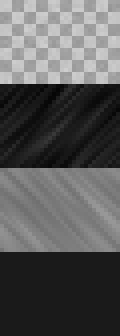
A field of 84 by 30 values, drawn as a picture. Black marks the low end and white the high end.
It is made of 4 by 1 panels. Panel 1,1: high, checkered. Panel 2,1: very low, slanting up to the right, faint in contrast. Panel 3,1: middling, slanting down to the right, faint in contrast. Panel 4,1: very low, flat.
